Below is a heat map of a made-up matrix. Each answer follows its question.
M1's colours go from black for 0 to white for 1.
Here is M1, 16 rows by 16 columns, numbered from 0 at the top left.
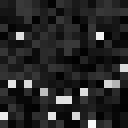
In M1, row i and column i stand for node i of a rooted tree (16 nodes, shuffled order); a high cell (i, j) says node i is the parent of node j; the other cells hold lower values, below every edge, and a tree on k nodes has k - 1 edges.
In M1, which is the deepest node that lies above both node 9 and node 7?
12
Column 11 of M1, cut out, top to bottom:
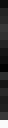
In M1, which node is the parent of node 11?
15
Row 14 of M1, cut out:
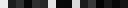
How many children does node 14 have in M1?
3
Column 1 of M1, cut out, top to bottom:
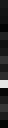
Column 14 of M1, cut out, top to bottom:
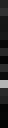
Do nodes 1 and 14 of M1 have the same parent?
yes
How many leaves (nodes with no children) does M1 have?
9
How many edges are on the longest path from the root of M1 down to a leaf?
7
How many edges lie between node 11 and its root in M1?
4
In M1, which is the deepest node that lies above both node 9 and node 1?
10
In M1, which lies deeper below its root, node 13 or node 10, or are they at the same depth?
node 13
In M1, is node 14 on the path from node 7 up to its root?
no
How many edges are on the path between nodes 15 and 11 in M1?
1
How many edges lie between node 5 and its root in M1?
5
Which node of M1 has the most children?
10
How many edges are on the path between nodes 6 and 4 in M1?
7
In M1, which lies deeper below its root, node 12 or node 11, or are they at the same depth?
node 11
